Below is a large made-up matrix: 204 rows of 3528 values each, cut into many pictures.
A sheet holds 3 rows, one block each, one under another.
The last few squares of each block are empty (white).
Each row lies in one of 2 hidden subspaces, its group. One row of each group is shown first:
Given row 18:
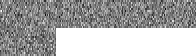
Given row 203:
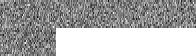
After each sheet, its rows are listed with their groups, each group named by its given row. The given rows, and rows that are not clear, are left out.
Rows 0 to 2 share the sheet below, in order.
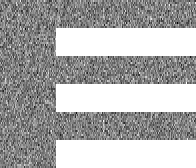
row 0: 18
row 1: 203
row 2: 18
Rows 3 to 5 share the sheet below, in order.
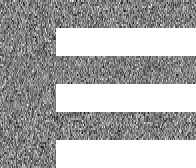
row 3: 18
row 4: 203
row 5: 18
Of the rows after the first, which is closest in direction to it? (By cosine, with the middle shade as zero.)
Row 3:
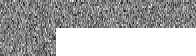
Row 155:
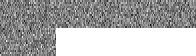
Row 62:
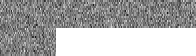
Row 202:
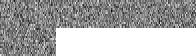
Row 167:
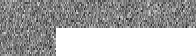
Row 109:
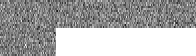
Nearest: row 62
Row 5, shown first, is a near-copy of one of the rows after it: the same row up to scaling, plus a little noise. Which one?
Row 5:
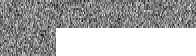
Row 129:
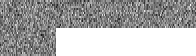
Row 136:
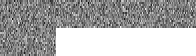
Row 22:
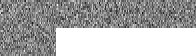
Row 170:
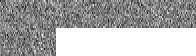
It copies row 129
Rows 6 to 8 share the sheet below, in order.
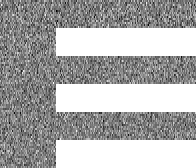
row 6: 18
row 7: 203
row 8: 18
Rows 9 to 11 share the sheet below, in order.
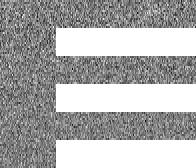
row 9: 203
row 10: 18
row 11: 18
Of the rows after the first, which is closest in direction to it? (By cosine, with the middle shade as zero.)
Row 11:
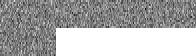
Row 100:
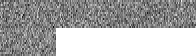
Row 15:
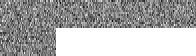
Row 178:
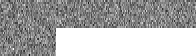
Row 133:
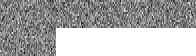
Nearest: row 15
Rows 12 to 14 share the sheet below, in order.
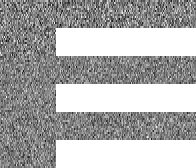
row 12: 18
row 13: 203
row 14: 18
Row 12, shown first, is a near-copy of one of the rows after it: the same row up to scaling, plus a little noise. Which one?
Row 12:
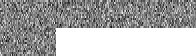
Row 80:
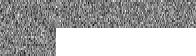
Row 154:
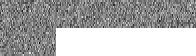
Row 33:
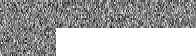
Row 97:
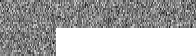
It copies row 33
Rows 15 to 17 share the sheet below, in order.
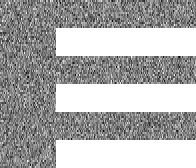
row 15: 18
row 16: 18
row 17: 203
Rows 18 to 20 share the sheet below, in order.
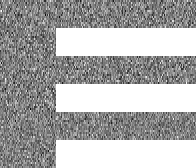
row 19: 203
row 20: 18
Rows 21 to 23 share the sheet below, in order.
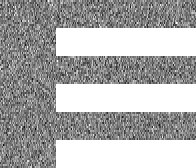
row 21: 18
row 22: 18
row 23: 203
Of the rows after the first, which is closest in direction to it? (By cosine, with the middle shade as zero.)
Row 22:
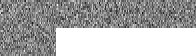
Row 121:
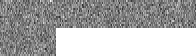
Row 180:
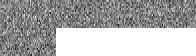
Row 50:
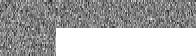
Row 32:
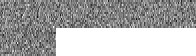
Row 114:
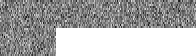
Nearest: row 114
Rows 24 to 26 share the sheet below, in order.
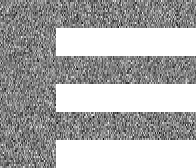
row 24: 18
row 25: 203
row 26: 18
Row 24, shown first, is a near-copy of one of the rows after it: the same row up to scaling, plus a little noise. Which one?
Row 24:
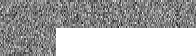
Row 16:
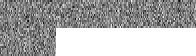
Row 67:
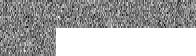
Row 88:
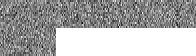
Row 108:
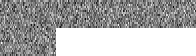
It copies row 88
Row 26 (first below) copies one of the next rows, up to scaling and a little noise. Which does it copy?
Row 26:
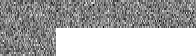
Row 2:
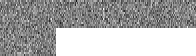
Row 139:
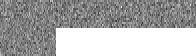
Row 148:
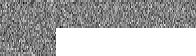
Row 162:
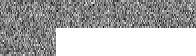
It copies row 162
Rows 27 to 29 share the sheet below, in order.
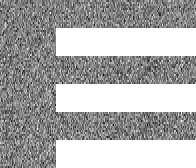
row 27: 203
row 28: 203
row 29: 203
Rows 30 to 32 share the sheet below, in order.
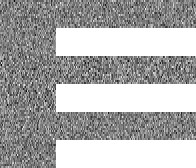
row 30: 18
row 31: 203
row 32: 203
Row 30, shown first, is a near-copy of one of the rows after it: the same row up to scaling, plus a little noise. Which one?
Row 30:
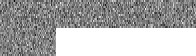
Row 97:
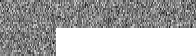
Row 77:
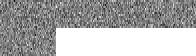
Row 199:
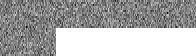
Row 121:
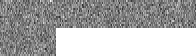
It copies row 77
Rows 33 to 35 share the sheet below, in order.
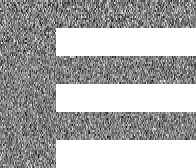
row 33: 18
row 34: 18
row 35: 203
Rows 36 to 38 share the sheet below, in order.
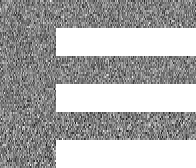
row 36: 18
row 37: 18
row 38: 203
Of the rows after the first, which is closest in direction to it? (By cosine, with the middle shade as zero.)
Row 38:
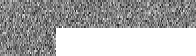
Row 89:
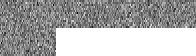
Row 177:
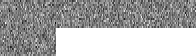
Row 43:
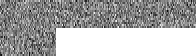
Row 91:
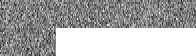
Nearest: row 91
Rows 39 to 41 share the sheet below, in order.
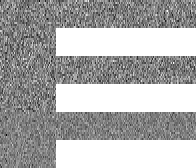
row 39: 18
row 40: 18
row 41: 18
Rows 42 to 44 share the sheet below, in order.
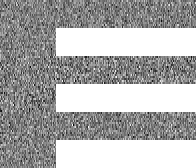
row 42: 18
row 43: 18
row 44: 18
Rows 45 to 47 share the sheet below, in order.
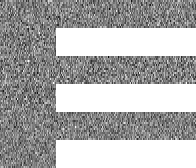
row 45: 18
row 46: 203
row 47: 18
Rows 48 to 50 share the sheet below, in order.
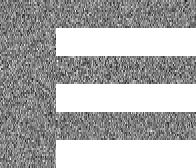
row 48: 203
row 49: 18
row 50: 18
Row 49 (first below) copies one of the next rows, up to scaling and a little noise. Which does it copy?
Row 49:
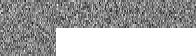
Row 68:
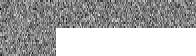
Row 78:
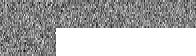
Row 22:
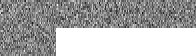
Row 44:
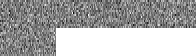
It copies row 22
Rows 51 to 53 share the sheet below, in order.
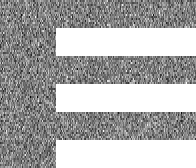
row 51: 203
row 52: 203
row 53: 203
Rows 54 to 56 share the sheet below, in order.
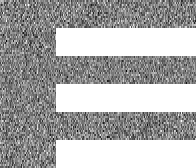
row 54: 203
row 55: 203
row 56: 203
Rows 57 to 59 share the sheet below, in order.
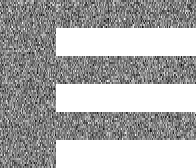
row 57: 18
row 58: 203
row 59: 18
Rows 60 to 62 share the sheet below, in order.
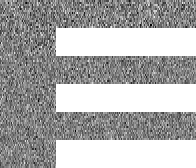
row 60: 203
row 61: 203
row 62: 18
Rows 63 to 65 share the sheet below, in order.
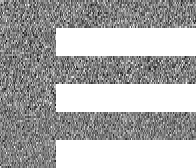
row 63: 203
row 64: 203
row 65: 203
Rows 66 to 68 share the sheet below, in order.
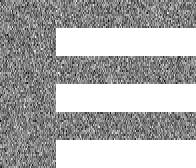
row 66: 18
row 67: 18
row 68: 18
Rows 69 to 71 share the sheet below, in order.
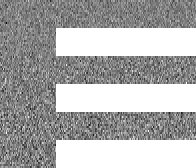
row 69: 18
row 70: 203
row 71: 203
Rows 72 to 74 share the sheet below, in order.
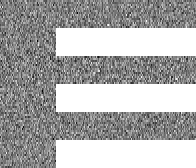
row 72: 203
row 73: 18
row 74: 203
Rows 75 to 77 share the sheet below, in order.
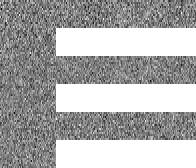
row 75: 203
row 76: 203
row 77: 18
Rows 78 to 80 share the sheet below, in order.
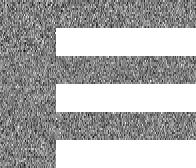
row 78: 18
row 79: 203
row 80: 18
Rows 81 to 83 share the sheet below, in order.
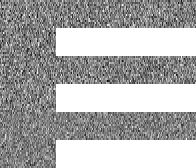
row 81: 203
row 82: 203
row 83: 203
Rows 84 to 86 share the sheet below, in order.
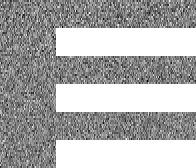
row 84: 203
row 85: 18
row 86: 203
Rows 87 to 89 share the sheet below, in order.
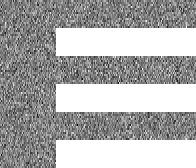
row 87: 203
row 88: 18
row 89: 203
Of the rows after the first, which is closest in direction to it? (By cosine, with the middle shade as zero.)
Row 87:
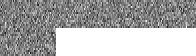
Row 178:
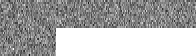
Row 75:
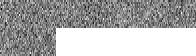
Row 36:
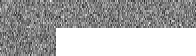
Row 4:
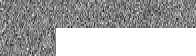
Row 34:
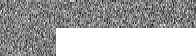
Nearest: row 4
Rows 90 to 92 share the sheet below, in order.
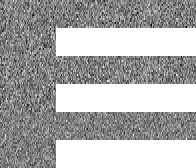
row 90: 203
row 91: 203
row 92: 203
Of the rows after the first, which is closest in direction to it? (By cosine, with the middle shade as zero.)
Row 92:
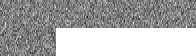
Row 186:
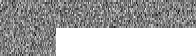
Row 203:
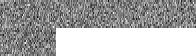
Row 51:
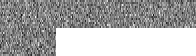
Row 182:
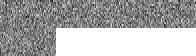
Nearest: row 203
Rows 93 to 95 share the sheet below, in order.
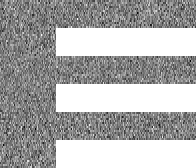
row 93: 203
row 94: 18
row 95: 203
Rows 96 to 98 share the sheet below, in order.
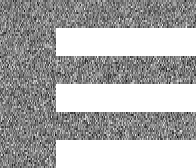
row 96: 203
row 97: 18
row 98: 18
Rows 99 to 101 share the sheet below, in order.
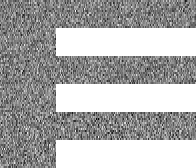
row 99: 203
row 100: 203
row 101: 18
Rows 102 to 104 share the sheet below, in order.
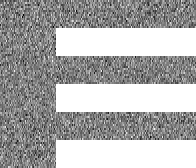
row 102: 203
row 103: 18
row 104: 203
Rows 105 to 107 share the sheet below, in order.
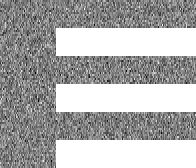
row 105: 203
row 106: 203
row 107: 18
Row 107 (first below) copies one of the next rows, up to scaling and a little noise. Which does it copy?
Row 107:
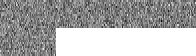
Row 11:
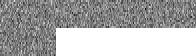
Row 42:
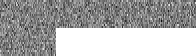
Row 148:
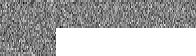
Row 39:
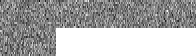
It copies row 42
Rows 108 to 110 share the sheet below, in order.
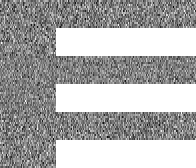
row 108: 18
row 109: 18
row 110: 203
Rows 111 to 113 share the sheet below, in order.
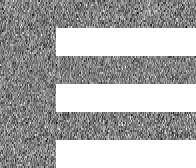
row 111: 203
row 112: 18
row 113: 18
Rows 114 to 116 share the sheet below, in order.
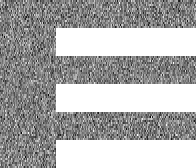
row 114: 18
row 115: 18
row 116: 18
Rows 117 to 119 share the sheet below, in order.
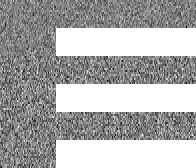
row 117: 203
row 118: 203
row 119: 18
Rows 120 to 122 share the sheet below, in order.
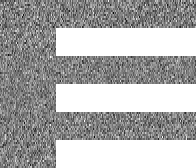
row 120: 203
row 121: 18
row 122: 203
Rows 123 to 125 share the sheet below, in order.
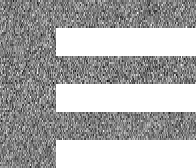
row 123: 203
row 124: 203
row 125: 203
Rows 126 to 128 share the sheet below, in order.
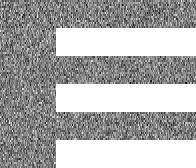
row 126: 203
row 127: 203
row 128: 18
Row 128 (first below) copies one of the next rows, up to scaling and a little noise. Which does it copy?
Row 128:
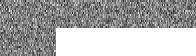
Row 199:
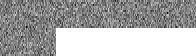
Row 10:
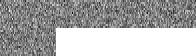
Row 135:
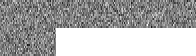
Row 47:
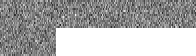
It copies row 10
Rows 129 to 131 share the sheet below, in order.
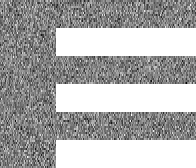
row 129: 18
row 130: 203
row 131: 18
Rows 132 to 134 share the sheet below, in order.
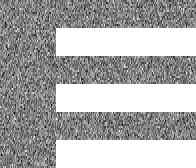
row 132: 203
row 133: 18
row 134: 18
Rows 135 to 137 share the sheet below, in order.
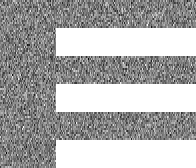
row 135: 18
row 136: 18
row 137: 203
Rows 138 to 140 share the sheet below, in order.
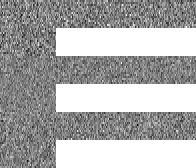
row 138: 203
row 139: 18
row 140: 203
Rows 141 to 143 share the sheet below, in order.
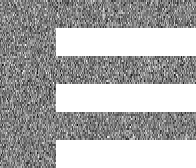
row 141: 18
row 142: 203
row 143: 203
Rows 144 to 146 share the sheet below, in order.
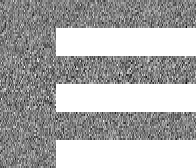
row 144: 203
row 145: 203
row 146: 18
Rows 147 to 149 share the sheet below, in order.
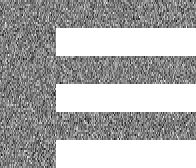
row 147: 203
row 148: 18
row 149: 18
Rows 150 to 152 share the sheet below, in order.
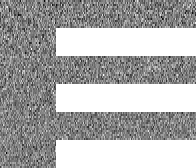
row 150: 18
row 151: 203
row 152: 203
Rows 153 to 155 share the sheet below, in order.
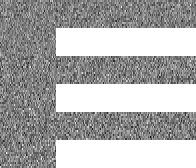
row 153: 18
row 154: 18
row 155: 203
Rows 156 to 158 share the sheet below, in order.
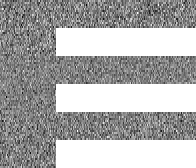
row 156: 203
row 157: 203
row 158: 203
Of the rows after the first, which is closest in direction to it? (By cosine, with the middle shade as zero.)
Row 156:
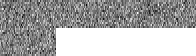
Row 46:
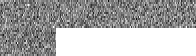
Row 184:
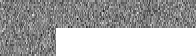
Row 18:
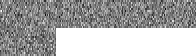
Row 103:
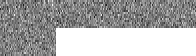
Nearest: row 184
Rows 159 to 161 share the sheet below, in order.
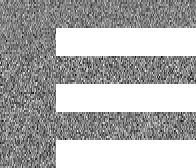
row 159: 203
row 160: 18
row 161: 203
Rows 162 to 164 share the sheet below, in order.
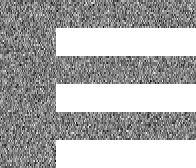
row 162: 18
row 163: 203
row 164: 203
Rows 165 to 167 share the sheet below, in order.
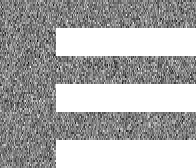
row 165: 203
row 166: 18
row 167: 203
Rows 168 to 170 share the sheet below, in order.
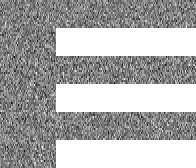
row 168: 203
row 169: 18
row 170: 18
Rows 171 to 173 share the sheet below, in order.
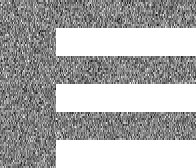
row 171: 18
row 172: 203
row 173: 18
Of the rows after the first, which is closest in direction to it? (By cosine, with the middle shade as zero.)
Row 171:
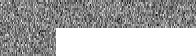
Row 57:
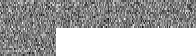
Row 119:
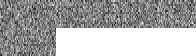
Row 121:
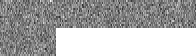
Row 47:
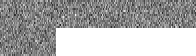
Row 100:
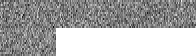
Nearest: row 47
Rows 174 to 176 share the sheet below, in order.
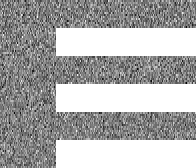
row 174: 203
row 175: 203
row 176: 18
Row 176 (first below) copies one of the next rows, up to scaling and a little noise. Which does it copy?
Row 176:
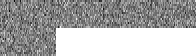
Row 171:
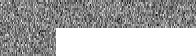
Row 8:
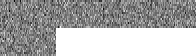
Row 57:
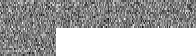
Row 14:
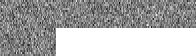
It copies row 8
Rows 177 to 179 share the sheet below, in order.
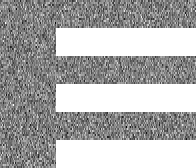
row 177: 18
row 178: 18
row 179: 203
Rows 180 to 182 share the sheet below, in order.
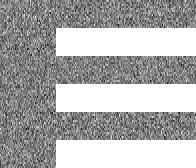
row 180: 203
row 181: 203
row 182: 18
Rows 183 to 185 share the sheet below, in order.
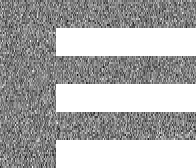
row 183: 203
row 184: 203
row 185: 18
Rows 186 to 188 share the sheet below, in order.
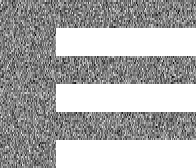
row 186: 18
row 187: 18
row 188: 18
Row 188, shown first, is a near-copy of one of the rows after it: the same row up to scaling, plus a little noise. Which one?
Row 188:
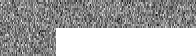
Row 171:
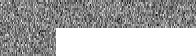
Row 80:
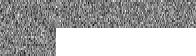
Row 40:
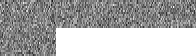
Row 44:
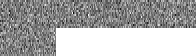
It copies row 171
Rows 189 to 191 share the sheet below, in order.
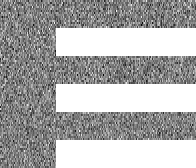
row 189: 18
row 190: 203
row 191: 18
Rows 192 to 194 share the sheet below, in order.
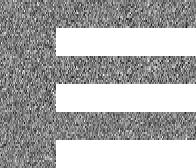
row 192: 203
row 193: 203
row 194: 203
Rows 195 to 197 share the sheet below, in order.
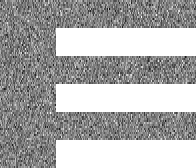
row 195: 18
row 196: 203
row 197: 18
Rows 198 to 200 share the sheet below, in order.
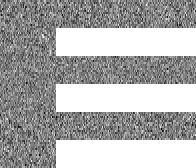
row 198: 18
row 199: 18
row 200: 18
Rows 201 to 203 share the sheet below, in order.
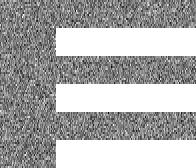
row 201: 203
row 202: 18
